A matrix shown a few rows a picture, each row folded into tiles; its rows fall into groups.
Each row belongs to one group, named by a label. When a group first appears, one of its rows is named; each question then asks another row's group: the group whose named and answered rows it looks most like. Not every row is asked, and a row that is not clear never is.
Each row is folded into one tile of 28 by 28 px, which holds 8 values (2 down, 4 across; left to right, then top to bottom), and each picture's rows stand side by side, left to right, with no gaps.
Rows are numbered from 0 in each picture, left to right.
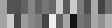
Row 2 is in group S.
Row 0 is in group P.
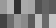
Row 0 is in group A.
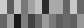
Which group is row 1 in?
A
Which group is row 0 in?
S
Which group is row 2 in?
S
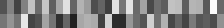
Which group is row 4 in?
S
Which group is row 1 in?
S
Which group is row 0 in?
P
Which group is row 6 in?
A
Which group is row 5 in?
P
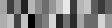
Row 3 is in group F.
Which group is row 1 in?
A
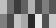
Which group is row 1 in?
P
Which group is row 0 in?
F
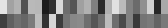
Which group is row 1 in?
P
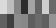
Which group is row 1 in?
S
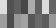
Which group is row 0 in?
F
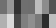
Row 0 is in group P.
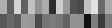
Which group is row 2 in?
F
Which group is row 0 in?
S
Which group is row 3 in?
A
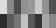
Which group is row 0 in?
A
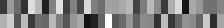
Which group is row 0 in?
P
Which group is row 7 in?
P
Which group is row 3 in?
A
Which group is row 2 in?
F
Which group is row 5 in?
P
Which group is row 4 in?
S
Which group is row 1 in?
A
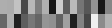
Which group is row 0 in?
S
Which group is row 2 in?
S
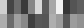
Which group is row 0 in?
F
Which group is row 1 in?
A
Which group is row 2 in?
F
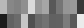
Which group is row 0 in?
A
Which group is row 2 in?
P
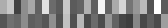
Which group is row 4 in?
A
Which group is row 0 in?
A
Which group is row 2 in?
P
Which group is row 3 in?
S
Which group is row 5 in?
S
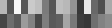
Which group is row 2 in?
S
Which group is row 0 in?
S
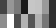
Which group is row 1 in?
S
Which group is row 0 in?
P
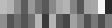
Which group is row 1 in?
P
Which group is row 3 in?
S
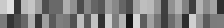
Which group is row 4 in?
P
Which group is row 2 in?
P
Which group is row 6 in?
P
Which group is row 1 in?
F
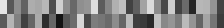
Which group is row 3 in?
A
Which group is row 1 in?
S
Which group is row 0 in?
S
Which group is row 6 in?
F
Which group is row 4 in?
F
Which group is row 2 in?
A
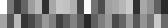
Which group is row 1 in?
A
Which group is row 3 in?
A
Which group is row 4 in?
S
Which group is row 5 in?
F
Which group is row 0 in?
F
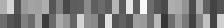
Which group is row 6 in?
S
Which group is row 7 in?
P
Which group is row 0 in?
A
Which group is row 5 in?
F
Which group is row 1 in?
S
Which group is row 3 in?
P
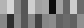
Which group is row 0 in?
F
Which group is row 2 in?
S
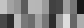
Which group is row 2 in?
P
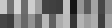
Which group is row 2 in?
P
